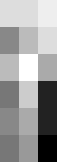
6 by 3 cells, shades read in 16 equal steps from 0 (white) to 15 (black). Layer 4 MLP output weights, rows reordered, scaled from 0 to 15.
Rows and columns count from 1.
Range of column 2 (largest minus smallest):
6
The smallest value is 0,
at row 3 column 2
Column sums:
36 20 49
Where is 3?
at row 4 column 2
